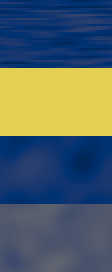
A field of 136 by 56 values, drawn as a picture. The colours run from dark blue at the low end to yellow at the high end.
It is made of 4 by 1 panels. Panel 1,1: very low, streaked across, faint in contrast. Panel 2,1: very high, flat. Panel 3,1: very low, smooth, faint in contrast. Panel 4,1: low, smooth, faint in contrast.
